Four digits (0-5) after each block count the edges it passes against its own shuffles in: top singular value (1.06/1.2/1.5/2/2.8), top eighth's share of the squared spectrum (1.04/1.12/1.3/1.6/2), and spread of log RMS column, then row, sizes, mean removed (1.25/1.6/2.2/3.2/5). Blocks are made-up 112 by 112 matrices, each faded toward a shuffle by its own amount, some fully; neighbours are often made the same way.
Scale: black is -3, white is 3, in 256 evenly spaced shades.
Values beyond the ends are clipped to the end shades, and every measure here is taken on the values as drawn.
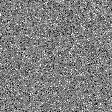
0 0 0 0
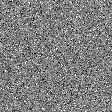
0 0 0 0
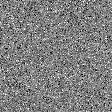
0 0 0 0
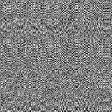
5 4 3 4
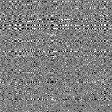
5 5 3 4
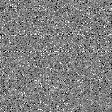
3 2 1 2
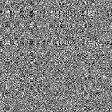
4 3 2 3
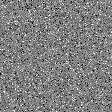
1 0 0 0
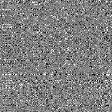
4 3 1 3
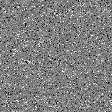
3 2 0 1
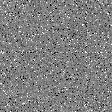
3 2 0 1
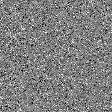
0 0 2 0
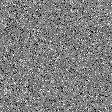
2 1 0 0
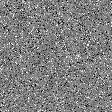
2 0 0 0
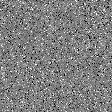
3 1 0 0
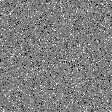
0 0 0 0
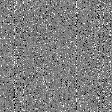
2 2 3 0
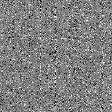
1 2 3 0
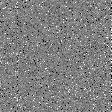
2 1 1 0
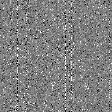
2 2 3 0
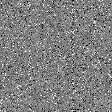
1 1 2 0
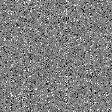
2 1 2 0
